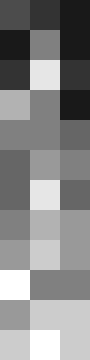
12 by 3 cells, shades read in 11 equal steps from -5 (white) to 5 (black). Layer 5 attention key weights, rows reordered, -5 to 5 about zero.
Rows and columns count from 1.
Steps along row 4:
up up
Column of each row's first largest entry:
3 1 1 3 3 1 1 1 1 2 1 1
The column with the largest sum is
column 3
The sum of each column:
-1 -19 9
